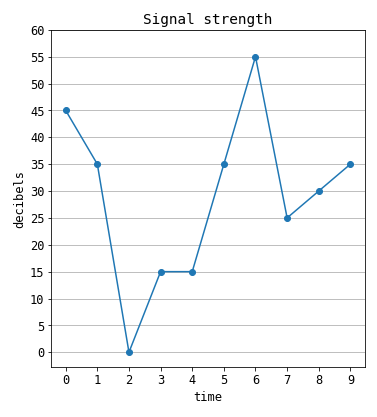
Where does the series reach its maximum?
6
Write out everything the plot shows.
Title: Signal strength
x-axis: time, ticks 0 1 2 3 4 5 6 7 8 9
y-axis: decibels, ticks 0 5 10 15 20 25 30 35 40 45 50 55 60
Values:
45 35 0 15 15 35 55 25 30 35
